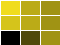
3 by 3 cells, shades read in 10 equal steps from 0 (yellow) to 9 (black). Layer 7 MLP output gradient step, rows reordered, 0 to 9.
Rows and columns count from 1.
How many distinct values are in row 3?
3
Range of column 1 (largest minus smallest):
9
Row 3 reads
9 6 3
